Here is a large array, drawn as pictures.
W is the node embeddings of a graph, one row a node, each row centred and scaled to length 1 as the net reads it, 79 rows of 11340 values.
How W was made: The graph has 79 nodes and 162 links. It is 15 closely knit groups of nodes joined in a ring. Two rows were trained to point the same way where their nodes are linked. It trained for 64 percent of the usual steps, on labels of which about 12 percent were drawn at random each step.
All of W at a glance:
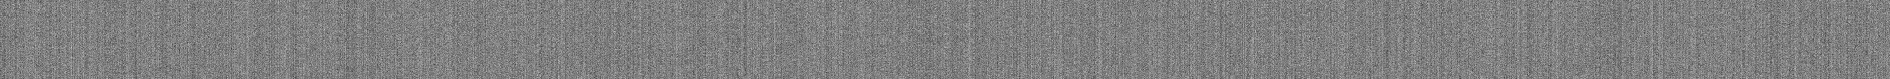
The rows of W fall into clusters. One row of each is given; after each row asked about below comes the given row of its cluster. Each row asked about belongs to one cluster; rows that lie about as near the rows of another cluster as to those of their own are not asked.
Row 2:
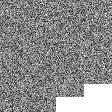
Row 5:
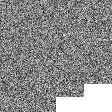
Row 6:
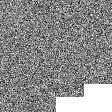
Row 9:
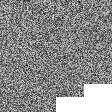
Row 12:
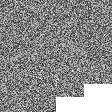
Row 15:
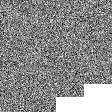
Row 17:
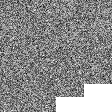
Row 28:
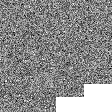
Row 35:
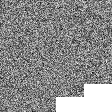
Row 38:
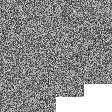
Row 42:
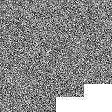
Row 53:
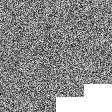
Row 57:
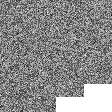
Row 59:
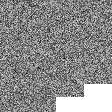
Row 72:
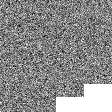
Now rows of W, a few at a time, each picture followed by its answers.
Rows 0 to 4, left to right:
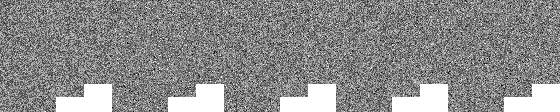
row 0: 57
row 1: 35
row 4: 72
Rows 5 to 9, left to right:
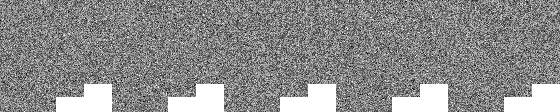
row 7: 72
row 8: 42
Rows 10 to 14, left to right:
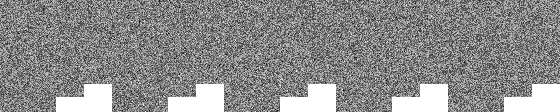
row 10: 28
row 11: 2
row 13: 12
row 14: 53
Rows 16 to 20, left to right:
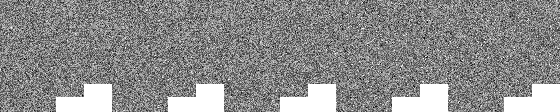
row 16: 17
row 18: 5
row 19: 28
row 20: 38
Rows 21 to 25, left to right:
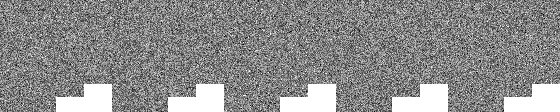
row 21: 15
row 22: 57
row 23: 5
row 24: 42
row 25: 6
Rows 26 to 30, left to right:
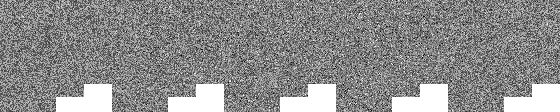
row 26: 53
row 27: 9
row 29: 35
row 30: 17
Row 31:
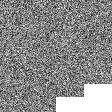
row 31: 9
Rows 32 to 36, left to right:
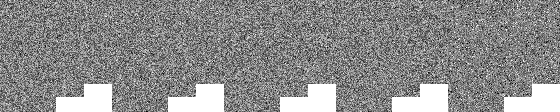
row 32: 2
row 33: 5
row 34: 28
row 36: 15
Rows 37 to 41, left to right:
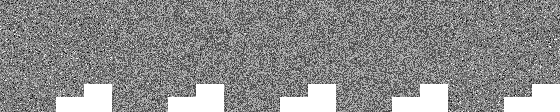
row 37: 72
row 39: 38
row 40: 12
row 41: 38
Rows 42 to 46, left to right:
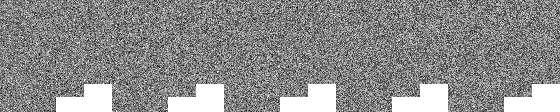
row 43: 57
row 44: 72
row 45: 17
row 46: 28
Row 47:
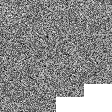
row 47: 5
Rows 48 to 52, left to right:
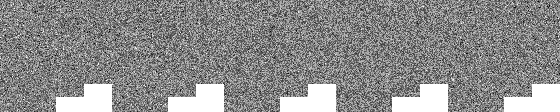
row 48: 6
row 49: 72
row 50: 53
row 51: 28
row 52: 2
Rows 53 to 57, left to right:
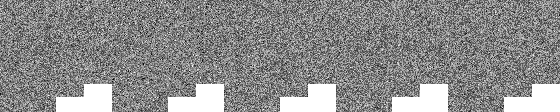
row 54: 12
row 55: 59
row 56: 53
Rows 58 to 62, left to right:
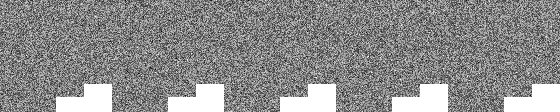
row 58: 5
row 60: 12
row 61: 53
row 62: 57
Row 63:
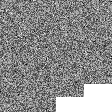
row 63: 53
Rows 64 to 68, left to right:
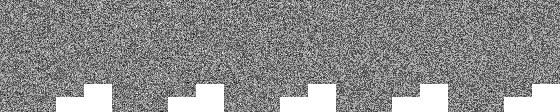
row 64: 59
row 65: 35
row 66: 2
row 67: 5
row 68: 6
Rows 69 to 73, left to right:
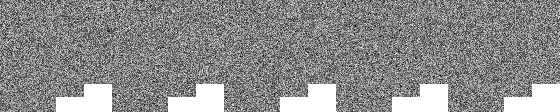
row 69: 38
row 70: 6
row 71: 17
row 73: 2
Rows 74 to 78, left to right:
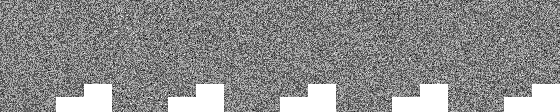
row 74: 6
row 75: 9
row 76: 12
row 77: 72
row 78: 12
